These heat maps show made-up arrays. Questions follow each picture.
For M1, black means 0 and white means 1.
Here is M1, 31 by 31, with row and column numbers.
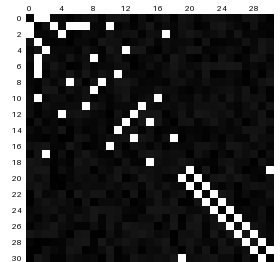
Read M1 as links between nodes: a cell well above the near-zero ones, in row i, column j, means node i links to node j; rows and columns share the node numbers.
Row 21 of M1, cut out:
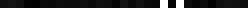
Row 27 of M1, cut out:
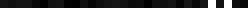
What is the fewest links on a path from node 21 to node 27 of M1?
6
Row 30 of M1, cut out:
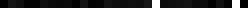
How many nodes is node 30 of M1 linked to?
2
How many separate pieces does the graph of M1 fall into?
2
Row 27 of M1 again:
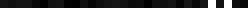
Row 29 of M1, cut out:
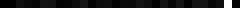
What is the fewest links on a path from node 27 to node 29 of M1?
2
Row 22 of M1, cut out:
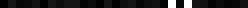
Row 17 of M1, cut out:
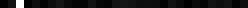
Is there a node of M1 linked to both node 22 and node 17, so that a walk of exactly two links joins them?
no
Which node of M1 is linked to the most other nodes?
node 1
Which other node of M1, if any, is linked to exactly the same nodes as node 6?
node 3
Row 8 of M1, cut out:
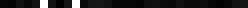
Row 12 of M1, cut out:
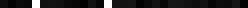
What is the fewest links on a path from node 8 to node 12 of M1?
6
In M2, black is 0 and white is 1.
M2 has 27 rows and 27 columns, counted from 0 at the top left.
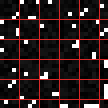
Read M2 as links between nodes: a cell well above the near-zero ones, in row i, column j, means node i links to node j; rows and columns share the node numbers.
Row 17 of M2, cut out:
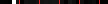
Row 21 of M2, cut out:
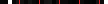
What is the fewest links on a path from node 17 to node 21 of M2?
5
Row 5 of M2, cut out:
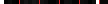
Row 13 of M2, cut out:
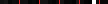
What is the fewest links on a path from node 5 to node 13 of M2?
4
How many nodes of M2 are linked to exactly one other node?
11
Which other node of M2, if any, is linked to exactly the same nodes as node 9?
node 12
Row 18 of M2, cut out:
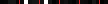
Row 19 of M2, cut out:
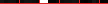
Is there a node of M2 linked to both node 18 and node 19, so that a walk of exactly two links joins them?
yes
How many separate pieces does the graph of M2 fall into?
2
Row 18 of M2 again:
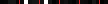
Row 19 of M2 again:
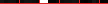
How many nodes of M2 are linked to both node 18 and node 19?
1
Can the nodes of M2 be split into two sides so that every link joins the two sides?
no
